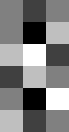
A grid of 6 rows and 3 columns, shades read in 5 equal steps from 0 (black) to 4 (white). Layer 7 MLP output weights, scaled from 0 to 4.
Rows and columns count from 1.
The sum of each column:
13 9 14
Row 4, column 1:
1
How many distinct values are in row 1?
2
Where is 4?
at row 3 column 2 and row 5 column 3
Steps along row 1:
down up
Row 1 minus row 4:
1 -2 0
